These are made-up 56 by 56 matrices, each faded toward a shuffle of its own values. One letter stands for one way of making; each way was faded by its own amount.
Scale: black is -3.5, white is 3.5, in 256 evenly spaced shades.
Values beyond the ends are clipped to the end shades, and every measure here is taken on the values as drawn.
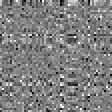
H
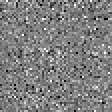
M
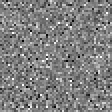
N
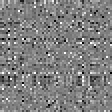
H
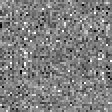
M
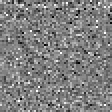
N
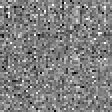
M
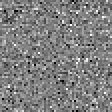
N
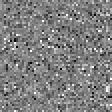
M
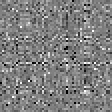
H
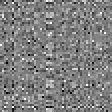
H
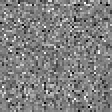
M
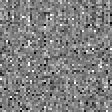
M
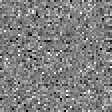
M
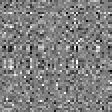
H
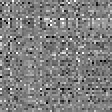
H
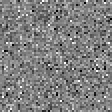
N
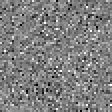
N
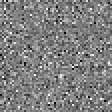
N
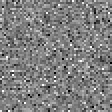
M
